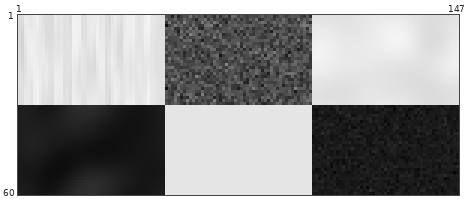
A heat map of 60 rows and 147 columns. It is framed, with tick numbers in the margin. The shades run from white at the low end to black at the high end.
It is made of 2 by 3 panels. Panel 1,1: very low, streaked downward, faint in contrast. Panel 1,2: high, fine-grained. Panel 1,3: very low, smooth, faint in contrast. Panel 2,1: very high, smooth, faint in contrast. Panel 2,2: very low, flat. Panel 2,3: very high, fine-grained, faint in contrast.
